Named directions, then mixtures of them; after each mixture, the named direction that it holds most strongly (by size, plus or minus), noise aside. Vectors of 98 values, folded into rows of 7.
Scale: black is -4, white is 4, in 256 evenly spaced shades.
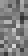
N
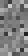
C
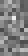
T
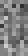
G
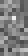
T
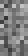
G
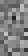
T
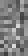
N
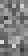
G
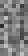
G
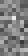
T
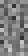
G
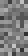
C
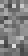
G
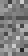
C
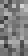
G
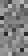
C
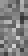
N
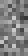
N
